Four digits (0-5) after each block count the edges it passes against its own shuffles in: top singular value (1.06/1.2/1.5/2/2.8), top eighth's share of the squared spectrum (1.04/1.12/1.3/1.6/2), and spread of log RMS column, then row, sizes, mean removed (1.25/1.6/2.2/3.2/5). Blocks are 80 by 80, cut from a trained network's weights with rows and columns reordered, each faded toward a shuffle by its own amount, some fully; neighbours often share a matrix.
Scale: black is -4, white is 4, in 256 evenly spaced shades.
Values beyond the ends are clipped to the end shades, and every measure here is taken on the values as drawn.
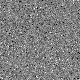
0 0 0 0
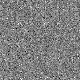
2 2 1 1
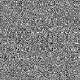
3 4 2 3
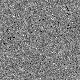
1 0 0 0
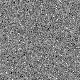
0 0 0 0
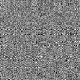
4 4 2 3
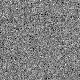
1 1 0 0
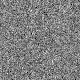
1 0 0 0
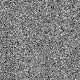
2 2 0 0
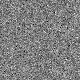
0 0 0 0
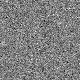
0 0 0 0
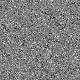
2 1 0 0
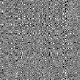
4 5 3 3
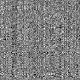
4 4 1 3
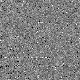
2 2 1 1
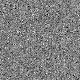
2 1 0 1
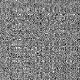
4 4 1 3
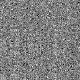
3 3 1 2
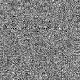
3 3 1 2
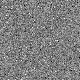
1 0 0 0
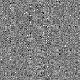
4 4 2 1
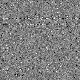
3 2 0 1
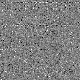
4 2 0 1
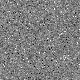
2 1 0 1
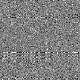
4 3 1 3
